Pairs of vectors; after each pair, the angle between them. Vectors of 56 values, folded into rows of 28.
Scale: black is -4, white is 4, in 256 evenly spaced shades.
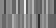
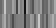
nearly opposite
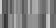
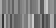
orthogonal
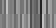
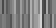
nearly opposite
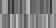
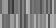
nearly parallel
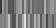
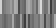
partly opposed
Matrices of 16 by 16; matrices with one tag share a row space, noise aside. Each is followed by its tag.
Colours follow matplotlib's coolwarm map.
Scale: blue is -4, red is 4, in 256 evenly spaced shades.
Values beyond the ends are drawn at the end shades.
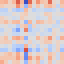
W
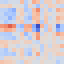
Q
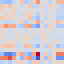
Q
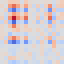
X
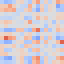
Q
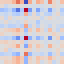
W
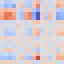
Q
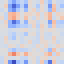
X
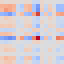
Q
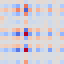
W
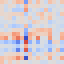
W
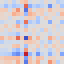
W
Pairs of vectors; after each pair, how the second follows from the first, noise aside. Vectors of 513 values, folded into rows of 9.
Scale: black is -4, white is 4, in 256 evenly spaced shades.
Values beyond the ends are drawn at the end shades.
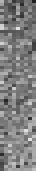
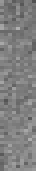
shrunk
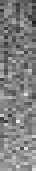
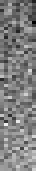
copied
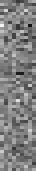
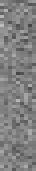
shrunk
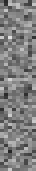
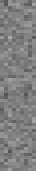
shrunk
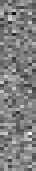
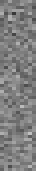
shrunk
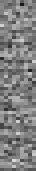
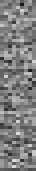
copied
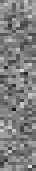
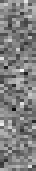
copied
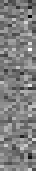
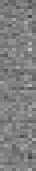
shrunk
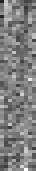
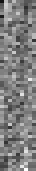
copied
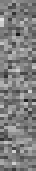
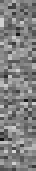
copied
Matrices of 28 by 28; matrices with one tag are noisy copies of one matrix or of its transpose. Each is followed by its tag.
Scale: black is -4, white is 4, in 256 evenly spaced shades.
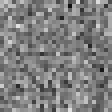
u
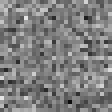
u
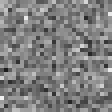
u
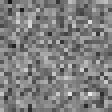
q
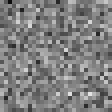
q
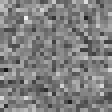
u
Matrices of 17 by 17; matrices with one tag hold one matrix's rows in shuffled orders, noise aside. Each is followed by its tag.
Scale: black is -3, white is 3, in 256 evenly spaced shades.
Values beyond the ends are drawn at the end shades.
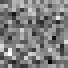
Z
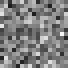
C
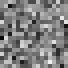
C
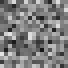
Z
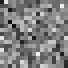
C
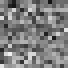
Z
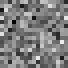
C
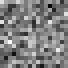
Z
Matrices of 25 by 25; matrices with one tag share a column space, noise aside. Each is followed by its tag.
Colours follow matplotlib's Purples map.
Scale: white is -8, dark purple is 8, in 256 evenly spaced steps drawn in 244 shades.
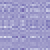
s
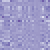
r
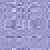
s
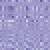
r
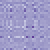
s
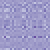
s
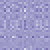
s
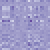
r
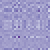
s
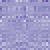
r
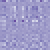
r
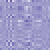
r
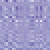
r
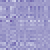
r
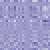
r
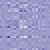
s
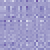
r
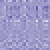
r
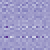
s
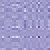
s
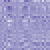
r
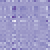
r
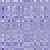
r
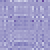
r
